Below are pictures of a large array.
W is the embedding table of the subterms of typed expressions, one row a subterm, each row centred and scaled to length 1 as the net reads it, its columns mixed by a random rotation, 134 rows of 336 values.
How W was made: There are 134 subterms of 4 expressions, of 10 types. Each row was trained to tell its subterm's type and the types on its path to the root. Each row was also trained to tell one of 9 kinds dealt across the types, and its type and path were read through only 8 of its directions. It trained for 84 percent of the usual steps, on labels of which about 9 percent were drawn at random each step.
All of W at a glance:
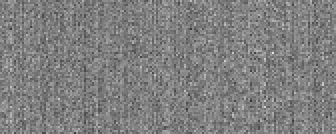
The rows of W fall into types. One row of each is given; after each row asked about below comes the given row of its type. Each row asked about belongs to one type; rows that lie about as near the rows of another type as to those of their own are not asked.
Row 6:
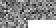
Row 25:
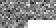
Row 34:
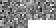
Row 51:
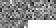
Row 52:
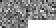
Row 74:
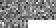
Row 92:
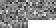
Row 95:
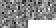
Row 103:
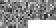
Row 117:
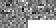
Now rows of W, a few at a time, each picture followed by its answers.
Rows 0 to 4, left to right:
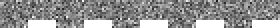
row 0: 6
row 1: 6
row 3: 95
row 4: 74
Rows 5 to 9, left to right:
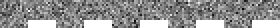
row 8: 6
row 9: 34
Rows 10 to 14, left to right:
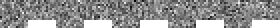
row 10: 117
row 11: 52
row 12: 92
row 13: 51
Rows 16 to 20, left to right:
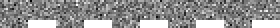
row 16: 74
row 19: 92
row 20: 34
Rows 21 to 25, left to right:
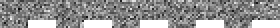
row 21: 34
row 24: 51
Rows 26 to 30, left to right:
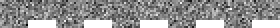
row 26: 117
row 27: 34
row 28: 92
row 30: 74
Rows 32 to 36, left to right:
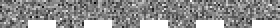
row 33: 95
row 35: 52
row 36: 52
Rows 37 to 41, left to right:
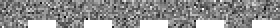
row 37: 92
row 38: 103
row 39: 51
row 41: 34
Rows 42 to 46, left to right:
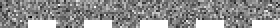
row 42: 74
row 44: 117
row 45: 25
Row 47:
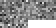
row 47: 92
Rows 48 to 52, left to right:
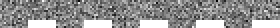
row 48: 51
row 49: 92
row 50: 51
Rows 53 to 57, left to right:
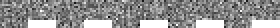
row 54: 6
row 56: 6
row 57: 95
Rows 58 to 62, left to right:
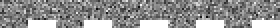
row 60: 51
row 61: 34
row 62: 92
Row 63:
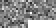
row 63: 52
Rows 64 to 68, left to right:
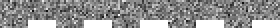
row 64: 51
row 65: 103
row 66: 95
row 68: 34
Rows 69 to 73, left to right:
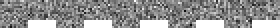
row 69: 103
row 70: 117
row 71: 52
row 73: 6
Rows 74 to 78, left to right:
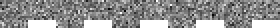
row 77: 6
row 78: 34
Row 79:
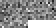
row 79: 92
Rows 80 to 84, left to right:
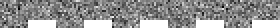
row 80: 74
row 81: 95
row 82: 6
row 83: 52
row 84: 6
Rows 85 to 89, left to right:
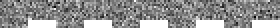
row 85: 52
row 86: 103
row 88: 52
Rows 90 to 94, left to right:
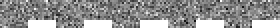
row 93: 34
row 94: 6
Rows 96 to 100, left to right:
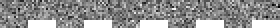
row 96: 117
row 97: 51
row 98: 117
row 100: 52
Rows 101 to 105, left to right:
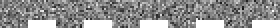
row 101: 52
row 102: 25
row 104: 74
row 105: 74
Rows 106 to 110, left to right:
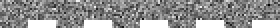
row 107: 52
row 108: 103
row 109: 25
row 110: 34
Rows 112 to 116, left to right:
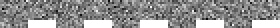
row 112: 51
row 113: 51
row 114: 74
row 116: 103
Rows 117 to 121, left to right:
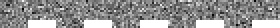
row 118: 74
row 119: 92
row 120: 6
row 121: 51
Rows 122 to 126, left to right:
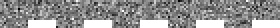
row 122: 117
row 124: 95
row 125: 34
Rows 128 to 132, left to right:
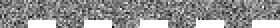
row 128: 34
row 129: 52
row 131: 51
